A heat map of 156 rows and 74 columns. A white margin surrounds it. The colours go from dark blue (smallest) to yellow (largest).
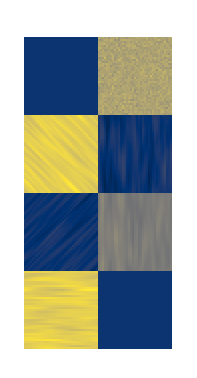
The table splits into 4 rows of 2 panels. Panel 1,1: very low, flat. Panel 1,2: high, fine-grained, faint in contrast. Panel 2,1: very high, slanting down to the right, faint in contrast. Panel 2,2: very low, streaked downward, faint in contrast. Panel 3,1: very low, slanting up to the right, faint in contrast. Panel 3,2: middling, streaked downward, faint in contrast. Panel 4,1: very high, streaked across, faint in contrast. Panel 4,2: very low, flat.
